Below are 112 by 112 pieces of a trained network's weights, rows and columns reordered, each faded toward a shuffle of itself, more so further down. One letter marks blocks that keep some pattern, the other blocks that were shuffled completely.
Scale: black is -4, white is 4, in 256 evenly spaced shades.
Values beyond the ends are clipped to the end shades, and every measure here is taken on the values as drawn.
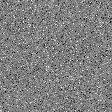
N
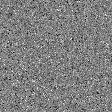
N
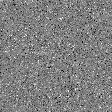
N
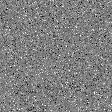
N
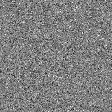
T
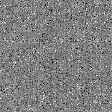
T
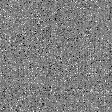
T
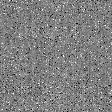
T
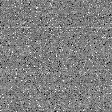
T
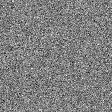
N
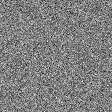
N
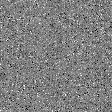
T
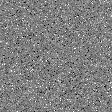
N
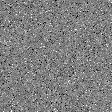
N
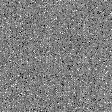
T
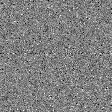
T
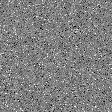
N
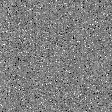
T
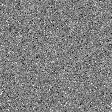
N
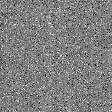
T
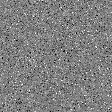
N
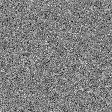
N
